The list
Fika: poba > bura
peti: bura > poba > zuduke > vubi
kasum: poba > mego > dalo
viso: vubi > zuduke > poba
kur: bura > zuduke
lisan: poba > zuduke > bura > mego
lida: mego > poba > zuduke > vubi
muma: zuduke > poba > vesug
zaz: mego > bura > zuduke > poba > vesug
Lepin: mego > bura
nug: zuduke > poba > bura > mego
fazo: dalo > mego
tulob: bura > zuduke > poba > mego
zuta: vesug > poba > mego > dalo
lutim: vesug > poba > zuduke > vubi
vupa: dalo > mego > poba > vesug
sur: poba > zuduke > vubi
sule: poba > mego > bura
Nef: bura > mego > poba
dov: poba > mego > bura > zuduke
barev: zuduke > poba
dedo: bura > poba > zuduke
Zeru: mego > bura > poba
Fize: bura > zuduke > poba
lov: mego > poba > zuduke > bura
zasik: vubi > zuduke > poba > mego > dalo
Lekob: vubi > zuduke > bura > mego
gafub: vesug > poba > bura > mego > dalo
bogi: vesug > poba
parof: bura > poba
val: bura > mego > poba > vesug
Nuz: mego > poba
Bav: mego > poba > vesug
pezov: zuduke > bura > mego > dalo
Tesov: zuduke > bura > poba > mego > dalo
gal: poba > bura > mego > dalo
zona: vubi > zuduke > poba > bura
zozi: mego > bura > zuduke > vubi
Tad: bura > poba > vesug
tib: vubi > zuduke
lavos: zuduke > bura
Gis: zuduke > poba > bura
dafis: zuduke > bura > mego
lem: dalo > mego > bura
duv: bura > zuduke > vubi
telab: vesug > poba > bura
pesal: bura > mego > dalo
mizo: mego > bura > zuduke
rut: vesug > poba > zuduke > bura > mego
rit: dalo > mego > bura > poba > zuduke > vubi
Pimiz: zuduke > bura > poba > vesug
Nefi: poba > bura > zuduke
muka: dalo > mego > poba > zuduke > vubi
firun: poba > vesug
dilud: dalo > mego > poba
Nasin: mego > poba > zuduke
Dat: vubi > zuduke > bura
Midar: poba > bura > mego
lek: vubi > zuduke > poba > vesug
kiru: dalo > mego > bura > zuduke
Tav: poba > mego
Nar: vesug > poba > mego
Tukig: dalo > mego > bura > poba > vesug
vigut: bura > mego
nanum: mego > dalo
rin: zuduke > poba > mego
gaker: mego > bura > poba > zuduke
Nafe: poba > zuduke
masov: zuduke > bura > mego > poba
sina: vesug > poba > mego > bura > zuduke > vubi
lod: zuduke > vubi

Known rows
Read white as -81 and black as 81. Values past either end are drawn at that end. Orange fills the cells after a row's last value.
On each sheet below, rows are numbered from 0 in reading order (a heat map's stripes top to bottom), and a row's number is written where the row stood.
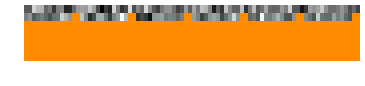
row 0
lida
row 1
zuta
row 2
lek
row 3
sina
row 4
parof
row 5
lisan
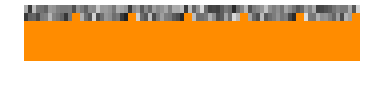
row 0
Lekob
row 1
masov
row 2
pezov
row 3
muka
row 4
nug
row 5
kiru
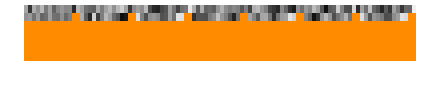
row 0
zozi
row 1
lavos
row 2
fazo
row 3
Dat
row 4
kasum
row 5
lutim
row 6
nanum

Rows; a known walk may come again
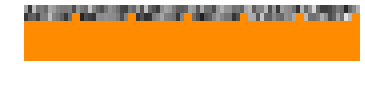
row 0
Lekob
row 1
viso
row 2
tib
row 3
lod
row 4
Lepin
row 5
muka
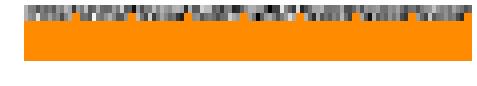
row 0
pesal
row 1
parof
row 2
dafis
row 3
lida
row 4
bogi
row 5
rin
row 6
barev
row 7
nug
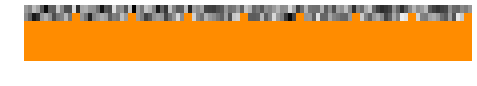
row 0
lutim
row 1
telab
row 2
sina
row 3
lem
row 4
duv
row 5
vigut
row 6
dilud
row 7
Tukig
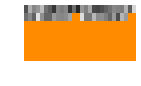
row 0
Midar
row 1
kiru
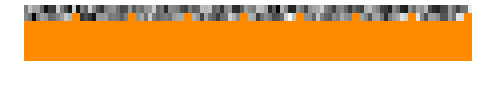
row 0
firun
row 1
lek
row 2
Zeru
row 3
Nasin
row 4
Bav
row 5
dov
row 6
kasum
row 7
fazo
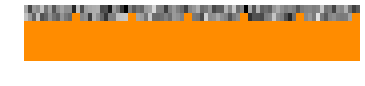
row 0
mizo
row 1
Tav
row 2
gaker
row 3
Tad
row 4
Dat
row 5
Nef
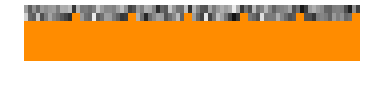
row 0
pezov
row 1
tulob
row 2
rut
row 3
kur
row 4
Nefi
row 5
sur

